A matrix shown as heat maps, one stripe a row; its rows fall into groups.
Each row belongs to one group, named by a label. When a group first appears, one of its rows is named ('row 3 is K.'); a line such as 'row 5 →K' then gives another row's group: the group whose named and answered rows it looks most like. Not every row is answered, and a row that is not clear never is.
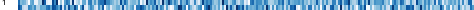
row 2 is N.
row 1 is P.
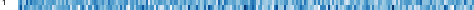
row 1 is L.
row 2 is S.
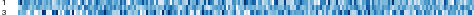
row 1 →S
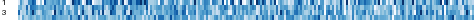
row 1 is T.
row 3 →L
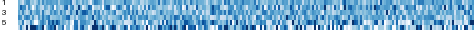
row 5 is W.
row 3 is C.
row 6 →L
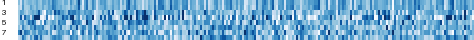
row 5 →T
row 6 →C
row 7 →S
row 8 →C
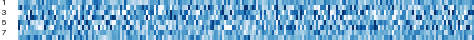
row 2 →S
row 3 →W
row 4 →L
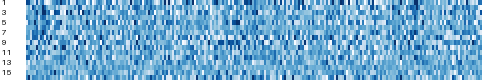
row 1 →N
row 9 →C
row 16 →S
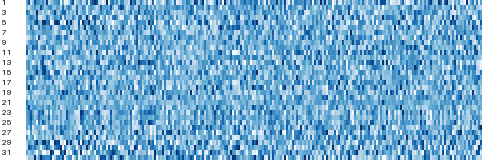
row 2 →L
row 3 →N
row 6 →C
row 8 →W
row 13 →T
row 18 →S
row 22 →S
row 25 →T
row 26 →W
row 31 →P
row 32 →L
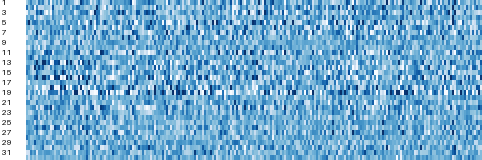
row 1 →T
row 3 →T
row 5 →S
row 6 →N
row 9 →P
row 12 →T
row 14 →L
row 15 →N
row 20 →C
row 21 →N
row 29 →L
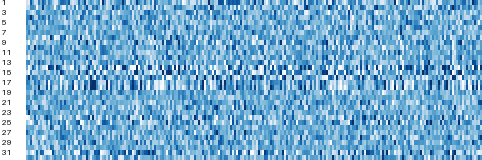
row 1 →C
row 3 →N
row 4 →T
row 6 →N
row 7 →S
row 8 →P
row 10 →L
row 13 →L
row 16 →S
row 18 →C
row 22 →N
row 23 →S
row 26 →P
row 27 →N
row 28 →W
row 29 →C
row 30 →P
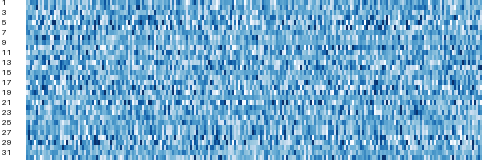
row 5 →T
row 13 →C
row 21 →T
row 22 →N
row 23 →N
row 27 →S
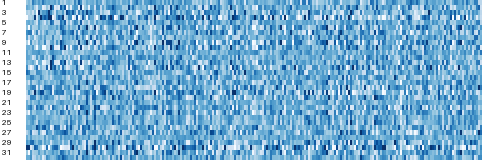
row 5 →P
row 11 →W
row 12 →T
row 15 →N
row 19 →L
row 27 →W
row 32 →W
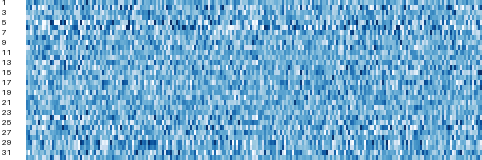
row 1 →L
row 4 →N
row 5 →P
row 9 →S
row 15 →W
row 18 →W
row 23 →L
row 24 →P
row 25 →W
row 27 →N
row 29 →T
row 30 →T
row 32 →P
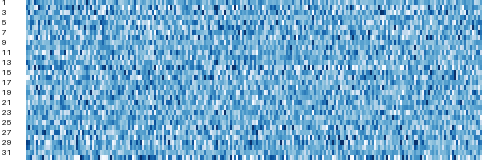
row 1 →L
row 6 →C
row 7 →W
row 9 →C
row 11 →P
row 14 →L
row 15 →T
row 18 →T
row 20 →P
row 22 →C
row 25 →P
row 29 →N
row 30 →N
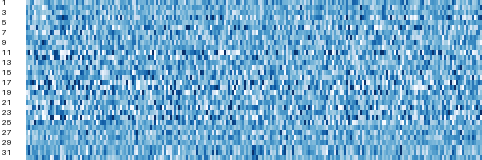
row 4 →W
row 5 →C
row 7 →P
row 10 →L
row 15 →T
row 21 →P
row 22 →W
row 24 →P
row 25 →L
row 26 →S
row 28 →C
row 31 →S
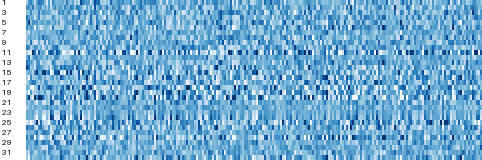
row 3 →C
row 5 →S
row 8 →C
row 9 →C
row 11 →W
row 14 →N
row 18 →N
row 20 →L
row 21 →P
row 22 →N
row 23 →P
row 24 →P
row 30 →W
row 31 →C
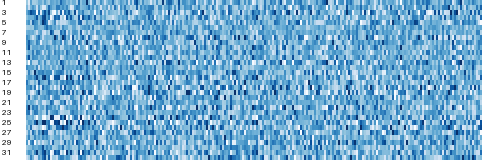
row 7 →P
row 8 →N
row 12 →S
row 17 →N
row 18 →T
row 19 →N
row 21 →P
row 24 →P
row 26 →W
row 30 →C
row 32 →C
